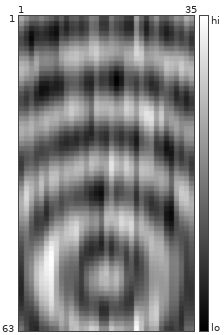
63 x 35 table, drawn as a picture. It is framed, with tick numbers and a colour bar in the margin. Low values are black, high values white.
The ninth with the highest average is the bottom left. No overall slope runs across the table. Concentric rings centre on the bottom middle.
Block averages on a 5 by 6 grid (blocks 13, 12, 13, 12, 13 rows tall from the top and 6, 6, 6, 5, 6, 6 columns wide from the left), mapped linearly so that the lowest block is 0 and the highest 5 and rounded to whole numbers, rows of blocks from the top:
1 1 2 1 2 2 | 1 2 1 2 3 1 | 2 2 1 3 2 1 | 2 5 1 3 3 0 | 2 4 2 2 4 0
